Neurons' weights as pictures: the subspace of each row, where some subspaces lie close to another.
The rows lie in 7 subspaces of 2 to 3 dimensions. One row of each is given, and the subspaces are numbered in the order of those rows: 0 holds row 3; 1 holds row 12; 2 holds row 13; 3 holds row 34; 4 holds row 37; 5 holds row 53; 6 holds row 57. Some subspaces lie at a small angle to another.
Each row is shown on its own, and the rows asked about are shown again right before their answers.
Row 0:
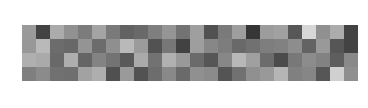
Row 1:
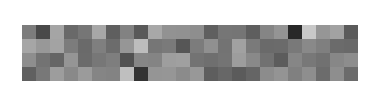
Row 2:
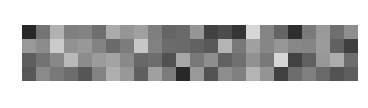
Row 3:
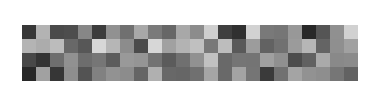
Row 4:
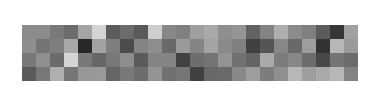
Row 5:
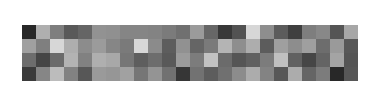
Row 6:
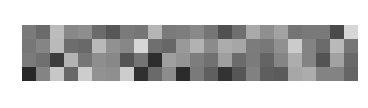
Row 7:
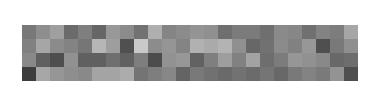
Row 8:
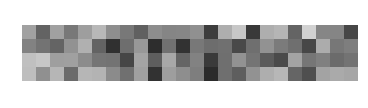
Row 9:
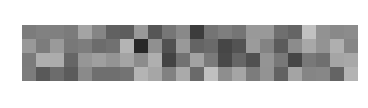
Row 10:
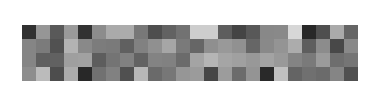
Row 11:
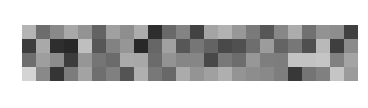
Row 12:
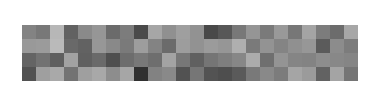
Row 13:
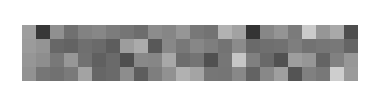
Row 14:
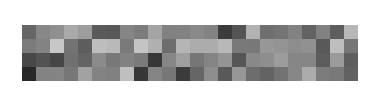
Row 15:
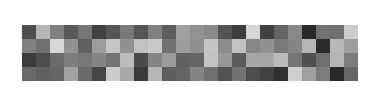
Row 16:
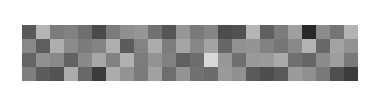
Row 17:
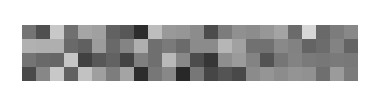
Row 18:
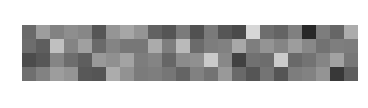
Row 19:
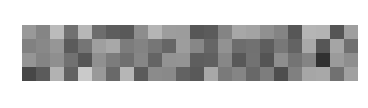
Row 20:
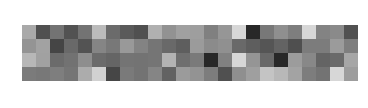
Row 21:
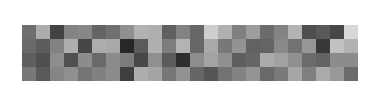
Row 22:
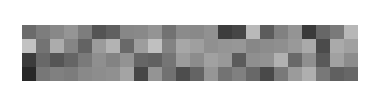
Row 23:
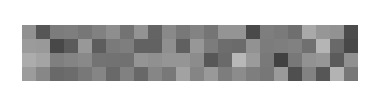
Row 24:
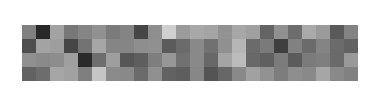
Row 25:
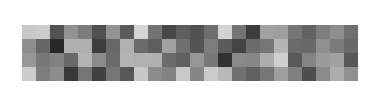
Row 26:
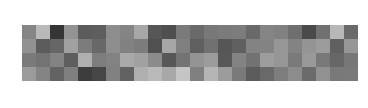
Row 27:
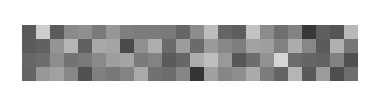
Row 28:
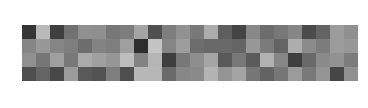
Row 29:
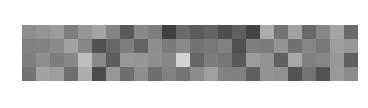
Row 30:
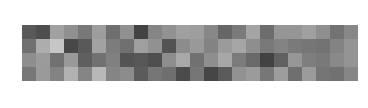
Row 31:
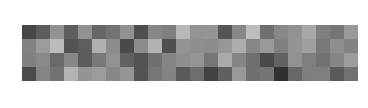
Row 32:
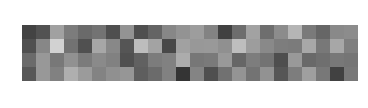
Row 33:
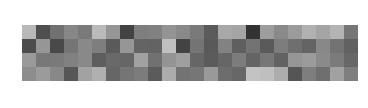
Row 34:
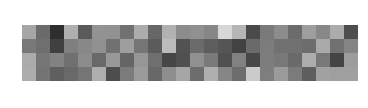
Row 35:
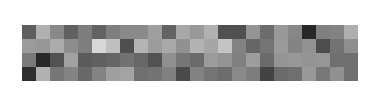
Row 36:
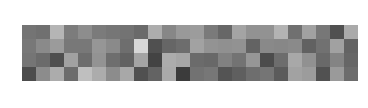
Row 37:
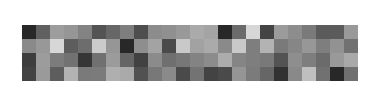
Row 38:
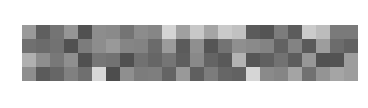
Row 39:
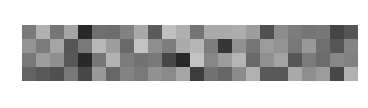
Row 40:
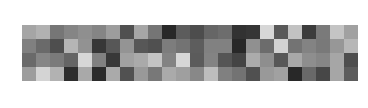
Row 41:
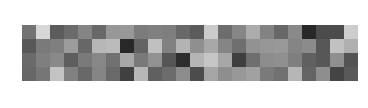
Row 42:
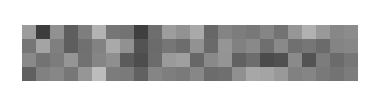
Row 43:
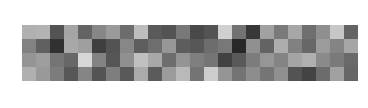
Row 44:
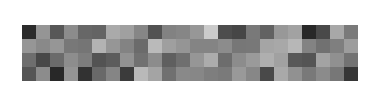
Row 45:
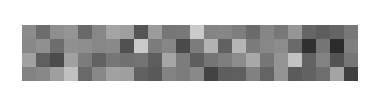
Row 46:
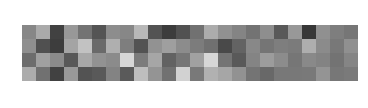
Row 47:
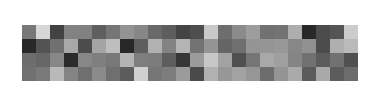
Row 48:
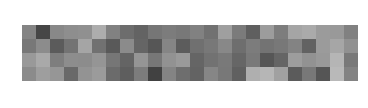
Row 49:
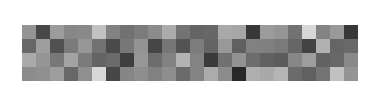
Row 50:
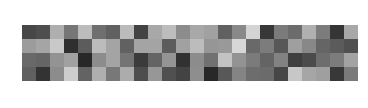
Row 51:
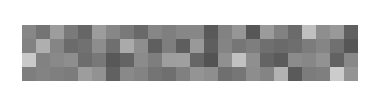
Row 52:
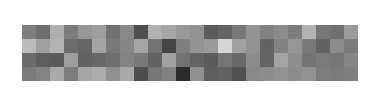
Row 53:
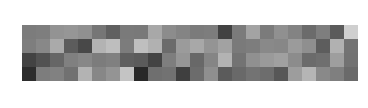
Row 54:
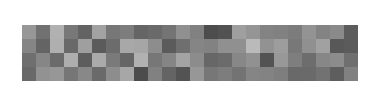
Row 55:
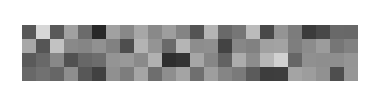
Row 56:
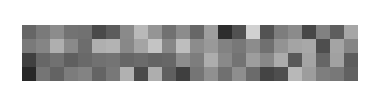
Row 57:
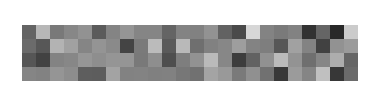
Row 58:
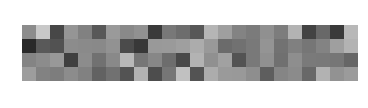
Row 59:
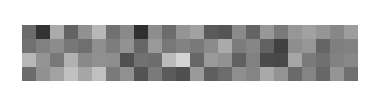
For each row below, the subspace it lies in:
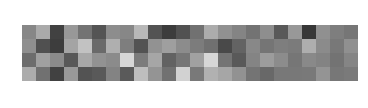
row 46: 1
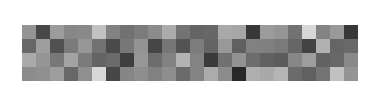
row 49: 1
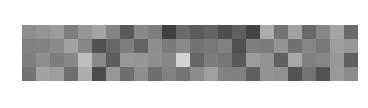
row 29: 3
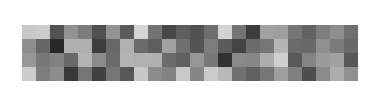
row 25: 4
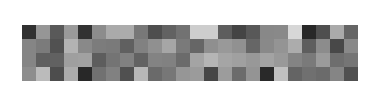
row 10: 0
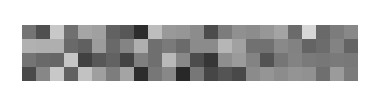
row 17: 1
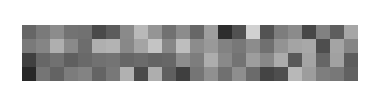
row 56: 5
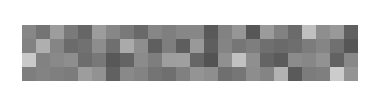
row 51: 6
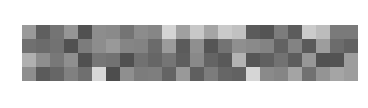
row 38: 3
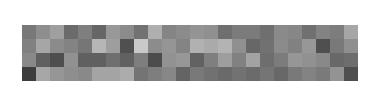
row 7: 0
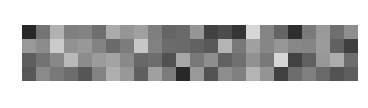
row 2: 2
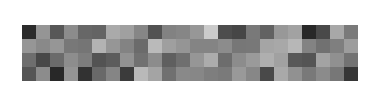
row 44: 0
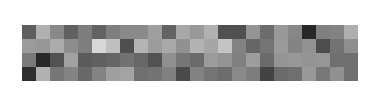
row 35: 0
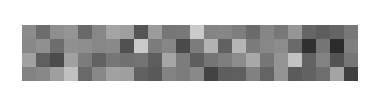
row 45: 0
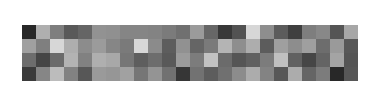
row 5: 2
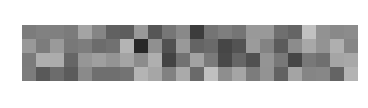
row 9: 0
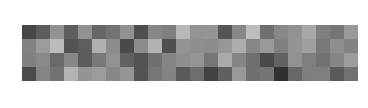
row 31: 4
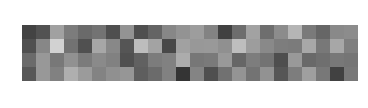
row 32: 4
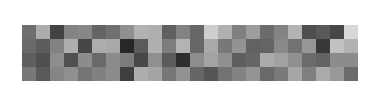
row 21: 6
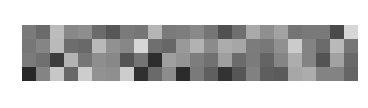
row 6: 5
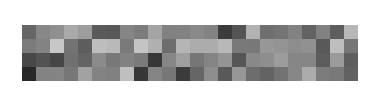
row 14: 5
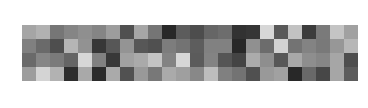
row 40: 3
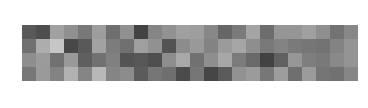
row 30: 4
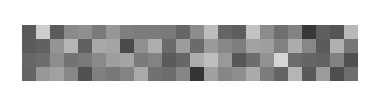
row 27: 2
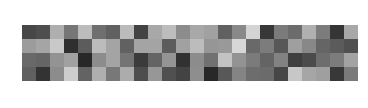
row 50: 3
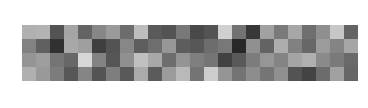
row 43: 3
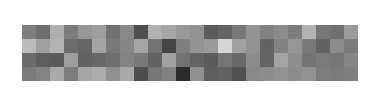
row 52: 1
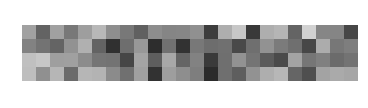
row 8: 5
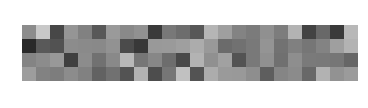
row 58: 2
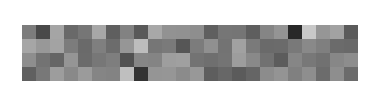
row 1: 2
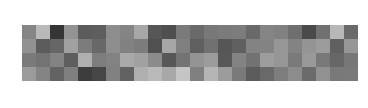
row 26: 3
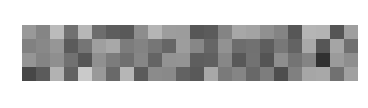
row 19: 0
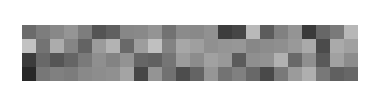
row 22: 5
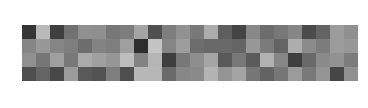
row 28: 0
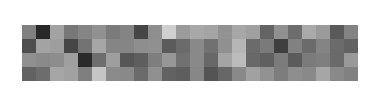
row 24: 3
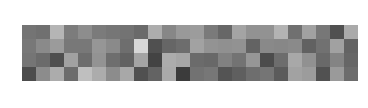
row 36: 5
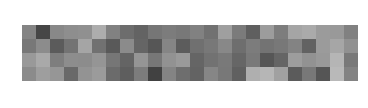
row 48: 3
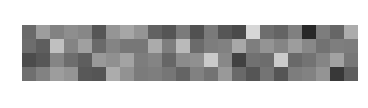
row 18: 6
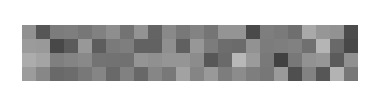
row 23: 6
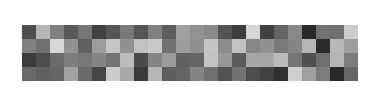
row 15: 1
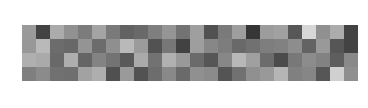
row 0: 6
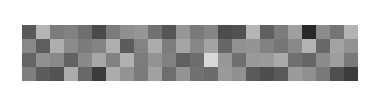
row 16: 1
